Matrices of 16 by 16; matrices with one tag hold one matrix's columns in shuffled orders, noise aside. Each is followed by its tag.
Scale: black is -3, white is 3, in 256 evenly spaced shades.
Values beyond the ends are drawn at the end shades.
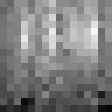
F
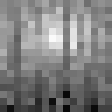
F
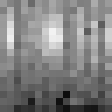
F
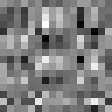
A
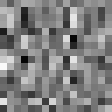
A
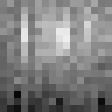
F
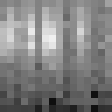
F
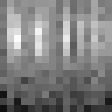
F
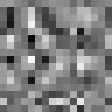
A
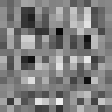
A
